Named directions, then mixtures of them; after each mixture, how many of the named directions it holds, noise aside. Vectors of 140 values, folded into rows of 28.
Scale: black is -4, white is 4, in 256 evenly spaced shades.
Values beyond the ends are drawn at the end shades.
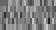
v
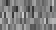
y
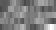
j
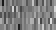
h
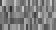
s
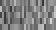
three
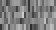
three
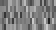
one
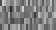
one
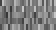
one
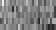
two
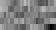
one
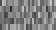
two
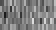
three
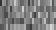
three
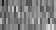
three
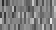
two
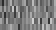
two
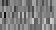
three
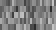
three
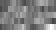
one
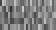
one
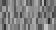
two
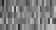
two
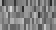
one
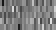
one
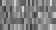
two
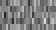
three
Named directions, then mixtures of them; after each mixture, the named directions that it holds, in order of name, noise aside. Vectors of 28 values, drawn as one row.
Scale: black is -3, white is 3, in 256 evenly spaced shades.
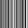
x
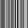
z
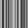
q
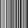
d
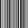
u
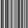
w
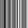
d, w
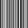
d, u, z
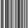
w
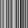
d, q, x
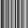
w, z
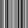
u, w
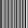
q, x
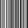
d, z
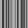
q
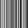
d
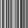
d, q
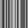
q
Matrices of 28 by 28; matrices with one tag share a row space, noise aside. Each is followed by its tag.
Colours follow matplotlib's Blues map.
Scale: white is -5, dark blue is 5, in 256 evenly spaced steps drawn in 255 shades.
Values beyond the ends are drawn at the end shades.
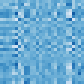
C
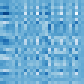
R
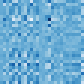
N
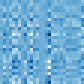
N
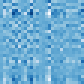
N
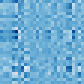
C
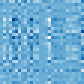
N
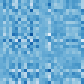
N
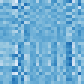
C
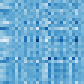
R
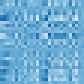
R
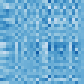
R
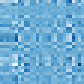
C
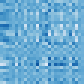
R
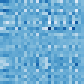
R
